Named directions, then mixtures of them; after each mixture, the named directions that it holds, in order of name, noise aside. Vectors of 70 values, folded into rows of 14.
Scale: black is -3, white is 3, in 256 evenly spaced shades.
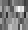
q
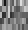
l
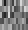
l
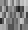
l, q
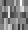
l, q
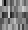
l, q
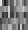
l, q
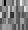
l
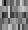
l, q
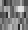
l, q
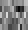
q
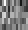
l
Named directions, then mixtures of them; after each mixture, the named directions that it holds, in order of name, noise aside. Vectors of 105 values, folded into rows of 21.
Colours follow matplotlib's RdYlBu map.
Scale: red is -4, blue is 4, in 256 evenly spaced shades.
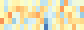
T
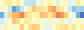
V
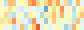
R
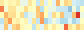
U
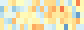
R, U, V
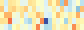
R, T, U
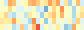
R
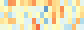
R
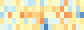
T, V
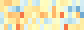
U, V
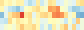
V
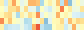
R, T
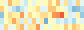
R, U, V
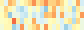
R, T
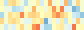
R, T, V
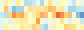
V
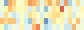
R, T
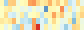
R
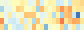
T, U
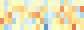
T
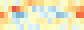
V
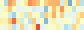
R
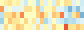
U, V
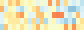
R, U, V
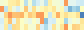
T, U, V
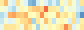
R, V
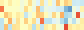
U
